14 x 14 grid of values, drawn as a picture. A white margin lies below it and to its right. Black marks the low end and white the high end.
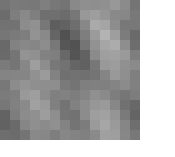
No single row or column stands out from its neighbours. On average the colour sits 50% of the way up the scale. The values follow a bell shape. Upright stripes repeat 2 times across the table.
